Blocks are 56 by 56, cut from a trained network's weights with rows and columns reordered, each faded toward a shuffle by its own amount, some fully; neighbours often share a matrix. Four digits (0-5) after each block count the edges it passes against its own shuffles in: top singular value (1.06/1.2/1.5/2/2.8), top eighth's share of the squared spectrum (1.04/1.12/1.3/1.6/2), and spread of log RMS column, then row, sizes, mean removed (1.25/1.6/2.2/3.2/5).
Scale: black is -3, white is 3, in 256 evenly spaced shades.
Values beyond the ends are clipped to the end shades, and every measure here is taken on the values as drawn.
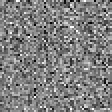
3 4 2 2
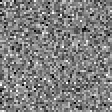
0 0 0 0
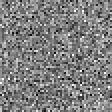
1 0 0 0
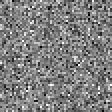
2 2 0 0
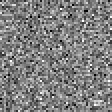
0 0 0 0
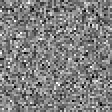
2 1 0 0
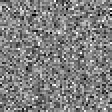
2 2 0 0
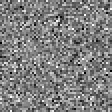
2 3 1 1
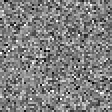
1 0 0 0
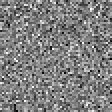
0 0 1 0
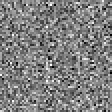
3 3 1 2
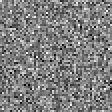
0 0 0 0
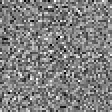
3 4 1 2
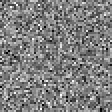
0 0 0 0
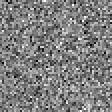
0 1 0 0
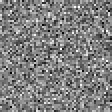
0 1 0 0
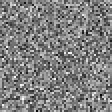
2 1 0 0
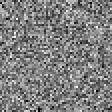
2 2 0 0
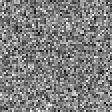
2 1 0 0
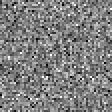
0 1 0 0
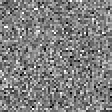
2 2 0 1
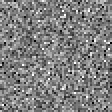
1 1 0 0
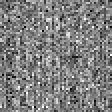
3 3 0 1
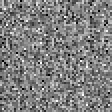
2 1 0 0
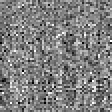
3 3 0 2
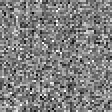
2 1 0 0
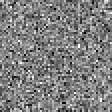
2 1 0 0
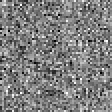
3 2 0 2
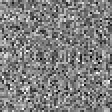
2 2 0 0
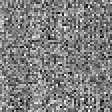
3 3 0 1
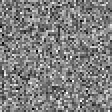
1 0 0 0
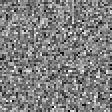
1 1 0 1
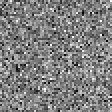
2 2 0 0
